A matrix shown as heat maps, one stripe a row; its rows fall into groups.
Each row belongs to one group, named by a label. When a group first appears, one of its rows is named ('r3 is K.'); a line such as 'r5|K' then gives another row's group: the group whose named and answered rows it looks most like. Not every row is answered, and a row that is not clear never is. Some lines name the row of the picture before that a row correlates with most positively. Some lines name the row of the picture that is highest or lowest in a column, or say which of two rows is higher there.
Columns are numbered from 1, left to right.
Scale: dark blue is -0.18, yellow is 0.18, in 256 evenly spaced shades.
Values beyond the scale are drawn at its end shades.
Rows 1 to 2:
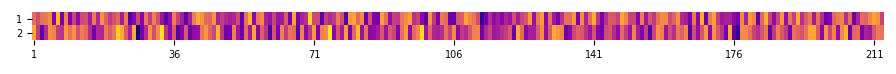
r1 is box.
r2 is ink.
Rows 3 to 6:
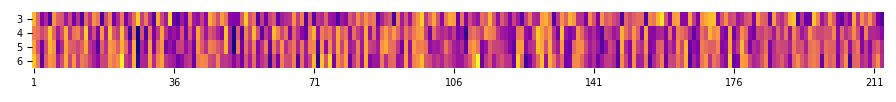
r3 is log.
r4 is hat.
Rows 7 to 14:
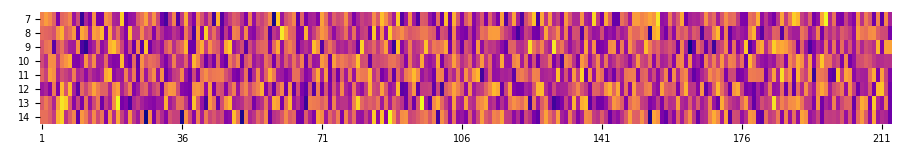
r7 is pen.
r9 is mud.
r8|hat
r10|pen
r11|box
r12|log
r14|hat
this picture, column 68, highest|13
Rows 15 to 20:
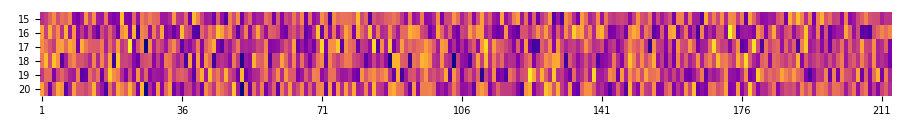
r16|box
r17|hat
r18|hat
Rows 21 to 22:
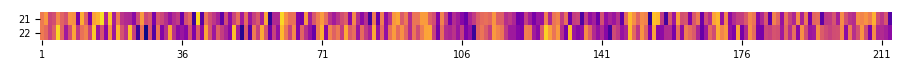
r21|hat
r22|hat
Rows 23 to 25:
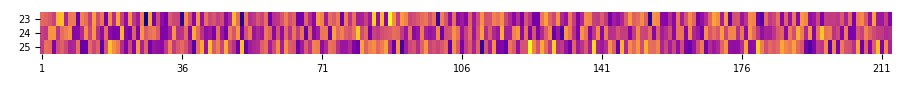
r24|pen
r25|mud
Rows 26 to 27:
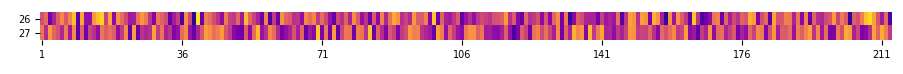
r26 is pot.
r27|box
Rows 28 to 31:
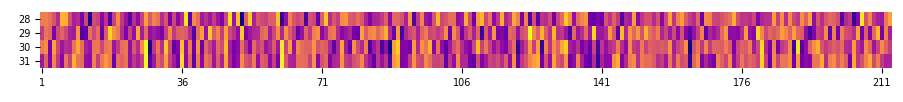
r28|pen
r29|mud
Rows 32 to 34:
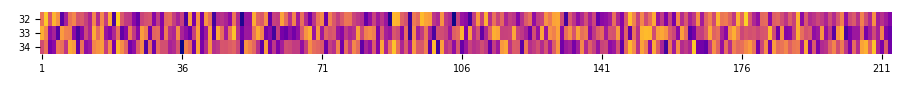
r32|hat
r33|log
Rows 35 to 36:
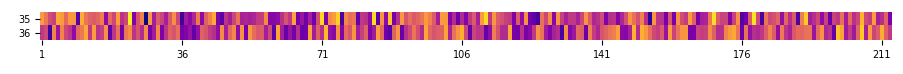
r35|hat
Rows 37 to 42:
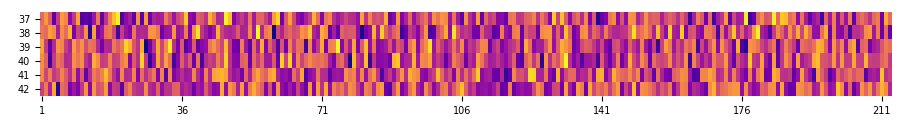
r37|mud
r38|pen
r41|box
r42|log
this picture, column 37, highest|37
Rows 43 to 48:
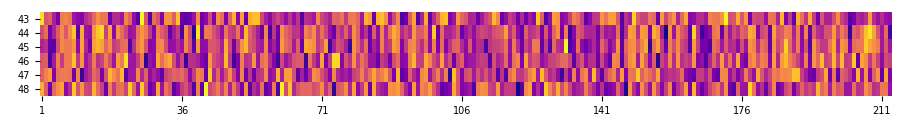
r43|log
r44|pot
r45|pot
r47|mud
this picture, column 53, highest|43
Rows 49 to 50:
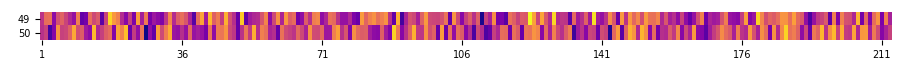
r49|mud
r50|pot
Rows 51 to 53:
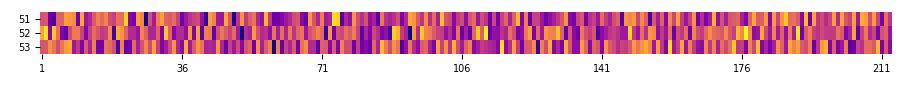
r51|pot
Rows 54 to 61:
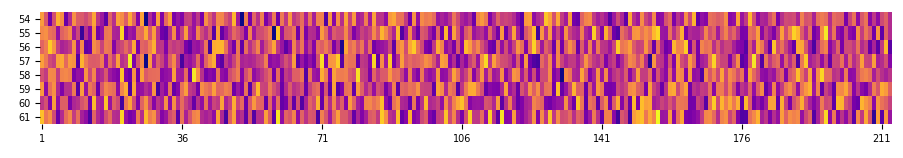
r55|pen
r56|box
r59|box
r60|log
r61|pen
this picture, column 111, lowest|60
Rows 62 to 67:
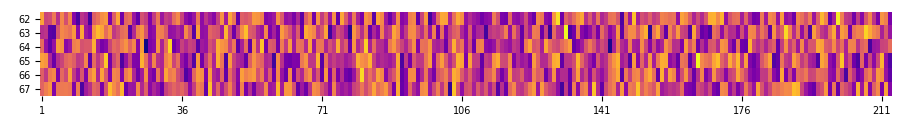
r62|log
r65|log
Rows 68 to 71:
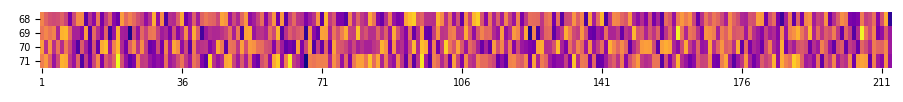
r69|pen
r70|log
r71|mud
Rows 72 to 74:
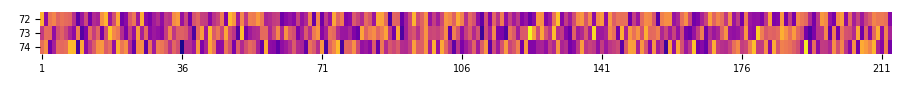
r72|log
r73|mud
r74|pot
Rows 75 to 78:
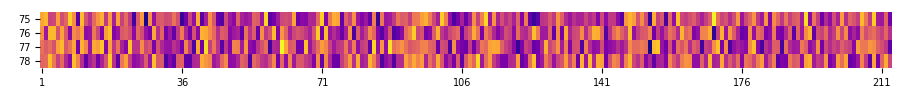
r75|hat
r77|hat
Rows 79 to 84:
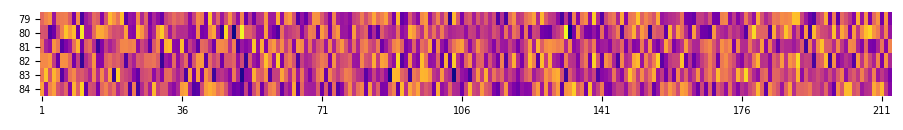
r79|mud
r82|pen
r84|box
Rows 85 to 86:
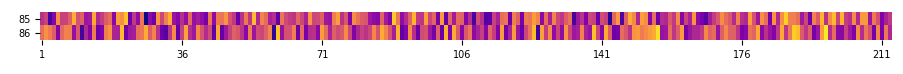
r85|pot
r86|pen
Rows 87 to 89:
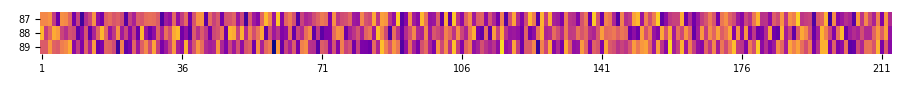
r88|log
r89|pen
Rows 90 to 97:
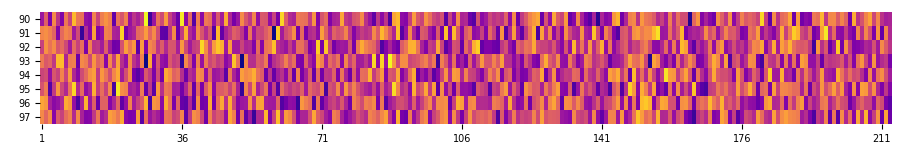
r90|pot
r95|pot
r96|log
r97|mud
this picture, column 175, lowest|97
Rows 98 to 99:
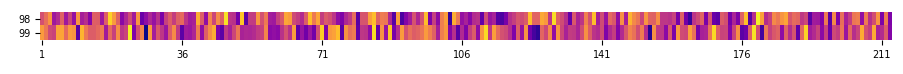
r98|mud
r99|hat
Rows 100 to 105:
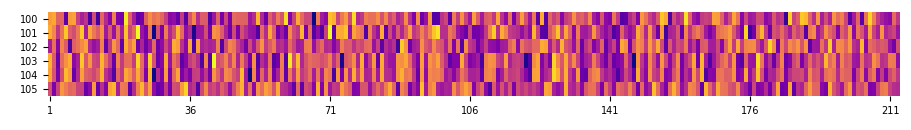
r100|pen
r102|pot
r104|ink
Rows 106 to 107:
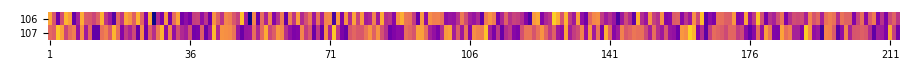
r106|ink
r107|box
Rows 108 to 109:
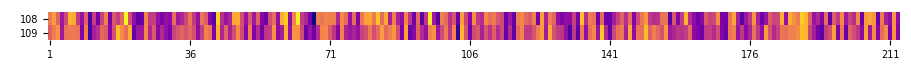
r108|mud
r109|mud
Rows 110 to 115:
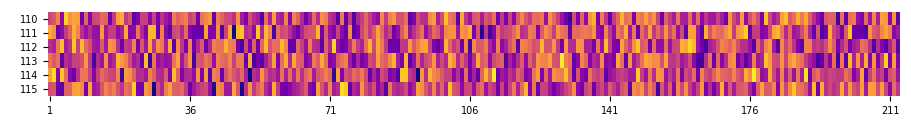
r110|mud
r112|box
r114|ink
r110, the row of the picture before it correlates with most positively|109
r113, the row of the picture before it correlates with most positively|109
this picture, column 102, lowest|114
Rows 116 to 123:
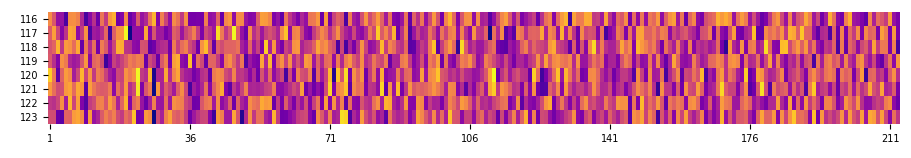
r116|log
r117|mud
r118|mud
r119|ink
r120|ink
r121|hat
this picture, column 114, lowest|118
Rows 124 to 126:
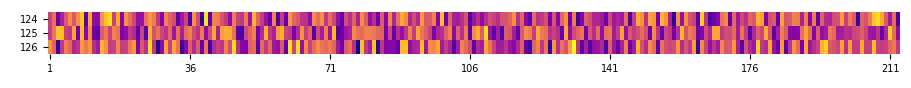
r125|box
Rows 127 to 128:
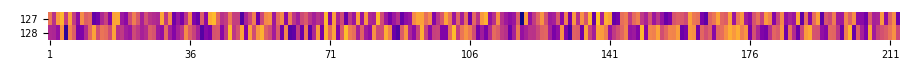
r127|box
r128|log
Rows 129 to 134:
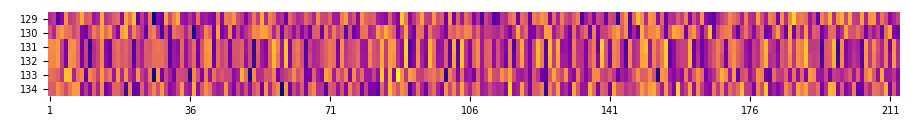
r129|pot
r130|log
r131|pen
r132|pen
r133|hat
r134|pen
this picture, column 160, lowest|130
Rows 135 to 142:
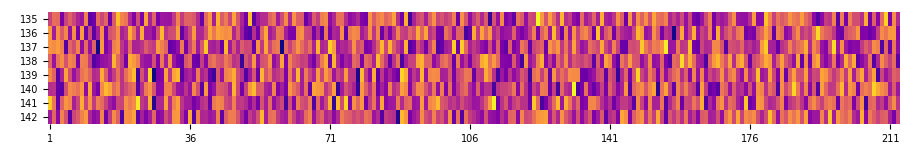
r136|box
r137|pen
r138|box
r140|pot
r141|ink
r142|pot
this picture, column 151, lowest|136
